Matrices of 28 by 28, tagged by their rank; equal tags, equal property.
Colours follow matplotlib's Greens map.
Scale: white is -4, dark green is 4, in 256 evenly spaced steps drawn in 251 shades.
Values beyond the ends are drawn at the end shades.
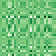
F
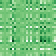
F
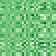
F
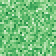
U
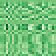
F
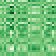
F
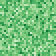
U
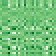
F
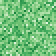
U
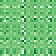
F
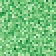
U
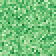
U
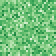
U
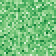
U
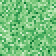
U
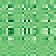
F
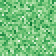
U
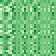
F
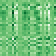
F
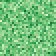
U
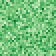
U
